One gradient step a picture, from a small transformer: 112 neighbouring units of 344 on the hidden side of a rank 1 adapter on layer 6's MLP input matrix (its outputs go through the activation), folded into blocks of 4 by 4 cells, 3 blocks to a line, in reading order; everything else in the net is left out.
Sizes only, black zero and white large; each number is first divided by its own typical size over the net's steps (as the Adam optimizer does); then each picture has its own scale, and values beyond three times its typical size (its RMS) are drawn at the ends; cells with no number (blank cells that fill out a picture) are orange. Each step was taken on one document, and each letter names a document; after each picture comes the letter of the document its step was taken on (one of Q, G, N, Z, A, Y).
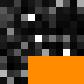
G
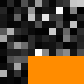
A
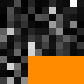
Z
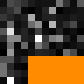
G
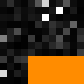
A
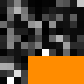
G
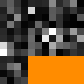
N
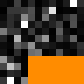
Z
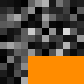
N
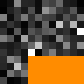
N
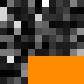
N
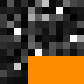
A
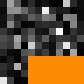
N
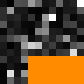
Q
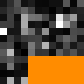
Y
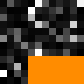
A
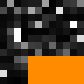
A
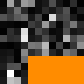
Q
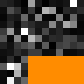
Z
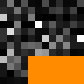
A
